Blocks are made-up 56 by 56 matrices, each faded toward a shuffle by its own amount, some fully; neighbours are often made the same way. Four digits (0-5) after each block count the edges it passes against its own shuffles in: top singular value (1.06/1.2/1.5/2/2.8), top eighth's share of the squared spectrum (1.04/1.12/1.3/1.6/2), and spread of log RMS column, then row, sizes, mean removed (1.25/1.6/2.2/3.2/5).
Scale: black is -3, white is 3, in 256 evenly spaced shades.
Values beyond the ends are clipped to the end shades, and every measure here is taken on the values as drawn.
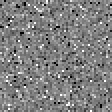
0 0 0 0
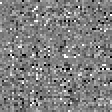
2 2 2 3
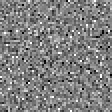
0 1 0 0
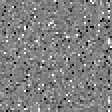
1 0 1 0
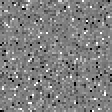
0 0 0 0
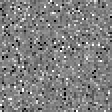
0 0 0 0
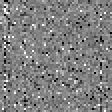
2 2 2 0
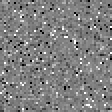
0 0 0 0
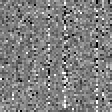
2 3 3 0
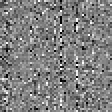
2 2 3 0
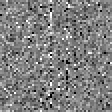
1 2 2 0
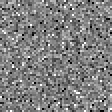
0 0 0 0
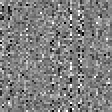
2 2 3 0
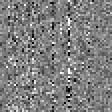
2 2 3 0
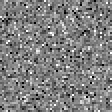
1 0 0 0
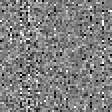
1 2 3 0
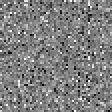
1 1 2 0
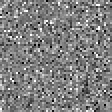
1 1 2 0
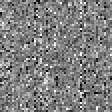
1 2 3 0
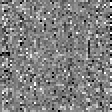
2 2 3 0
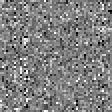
1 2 3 0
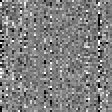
2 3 4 0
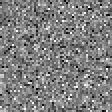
0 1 1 0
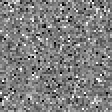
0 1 0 0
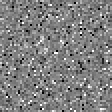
0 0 1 0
